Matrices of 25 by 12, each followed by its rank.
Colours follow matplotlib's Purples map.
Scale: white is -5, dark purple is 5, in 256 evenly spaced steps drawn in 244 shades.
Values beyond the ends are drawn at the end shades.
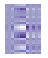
one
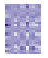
two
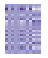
one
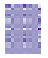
one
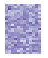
full rank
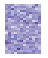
full rank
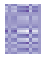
one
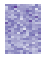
full rank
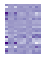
two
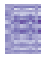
two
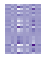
one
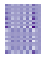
one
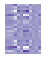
two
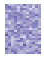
full rank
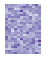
full rank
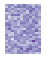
full rank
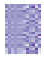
two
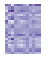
two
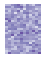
full rank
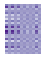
one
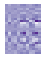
two
